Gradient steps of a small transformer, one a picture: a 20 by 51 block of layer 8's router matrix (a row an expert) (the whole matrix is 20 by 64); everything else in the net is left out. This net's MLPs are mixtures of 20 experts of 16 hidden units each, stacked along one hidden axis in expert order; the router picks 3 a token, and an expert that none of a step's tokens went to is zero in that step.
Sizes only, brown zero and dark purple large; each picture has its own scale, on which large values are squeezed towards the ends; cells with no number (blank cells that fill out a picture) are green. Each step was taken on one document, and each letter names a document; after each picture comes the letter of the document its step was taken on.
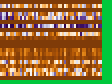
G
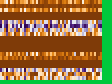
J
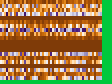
J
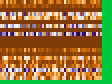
G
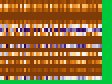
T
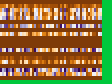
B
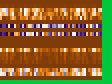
B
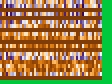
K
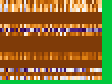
J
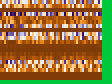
K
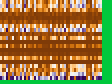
J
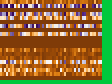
G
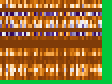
K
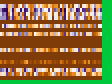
B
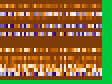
B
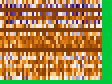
K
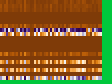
J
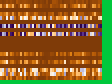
G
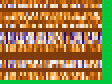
K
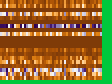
G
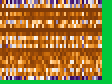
K
